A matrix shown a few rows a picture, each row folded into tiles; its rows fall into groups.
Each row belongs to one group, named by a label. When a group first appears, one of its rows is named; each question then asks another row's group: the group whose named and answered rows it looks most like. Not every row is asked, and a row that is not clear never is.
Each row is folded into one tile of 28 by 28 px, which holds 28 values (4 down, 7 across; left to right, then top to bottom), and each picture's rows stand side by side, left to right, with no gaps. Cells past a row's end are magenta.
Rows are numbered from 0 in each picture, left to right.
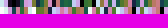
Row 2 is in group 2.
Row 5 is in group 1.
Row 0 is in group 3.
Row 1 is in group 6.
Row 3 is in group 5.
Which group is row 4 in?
1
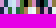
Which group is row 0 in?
1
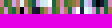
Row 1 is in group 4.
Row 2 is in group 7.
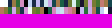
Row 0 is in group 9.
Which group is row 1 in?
2
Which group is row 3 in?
7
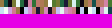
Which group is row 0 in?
6
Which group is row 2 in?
6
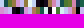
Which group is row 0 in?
2
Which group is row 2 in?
1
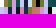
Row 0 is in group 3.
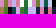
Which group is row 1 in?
3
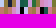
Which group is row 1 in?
2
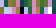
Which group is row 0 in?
1
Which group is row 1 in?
7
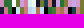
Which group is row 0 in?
5
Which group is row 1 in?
3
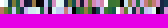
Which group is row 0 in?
9
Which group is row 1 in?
6
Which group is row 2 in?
3
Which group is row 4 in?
5
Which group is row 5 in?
1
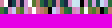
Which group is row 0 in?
9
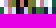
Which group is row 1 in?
4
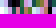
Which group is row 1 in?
1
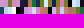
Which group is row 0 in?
1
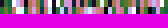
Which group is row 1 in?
7
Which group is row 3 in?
6
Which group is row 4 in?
7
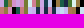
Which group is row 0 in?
2
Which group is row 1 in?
3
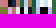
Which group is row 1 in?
4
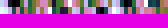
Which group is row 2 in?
4
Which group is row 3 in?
2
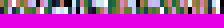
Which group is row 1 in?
9
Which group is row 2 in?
6
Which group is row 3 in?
4
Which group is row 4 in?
4
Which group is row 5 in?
4
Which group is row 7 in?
7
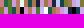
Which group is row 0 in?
5
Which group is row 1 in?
5
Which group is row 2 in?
2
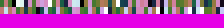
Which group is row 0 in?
7
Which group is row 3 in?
7
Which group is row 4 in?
9
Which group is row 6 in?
7
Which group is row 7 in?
6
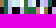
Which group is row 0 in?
4
